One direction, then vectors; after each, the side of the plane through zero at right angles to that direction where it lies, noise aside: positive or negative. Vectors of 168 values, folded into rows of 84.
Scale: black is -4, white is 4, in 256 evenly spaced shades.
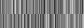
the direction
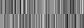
negative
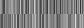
positive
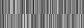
positive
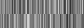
negative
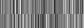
positive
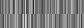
positive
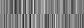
negative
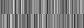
negative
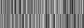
negative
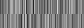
positive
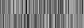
positive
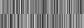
positive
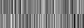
negative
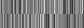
negative
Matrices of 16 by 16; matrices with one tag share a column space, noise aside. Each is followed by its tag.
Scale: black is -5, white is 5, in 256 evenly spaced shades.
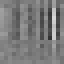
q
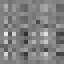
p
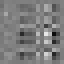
p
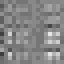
p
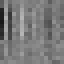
q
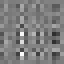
p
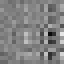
p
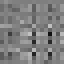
p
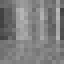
q
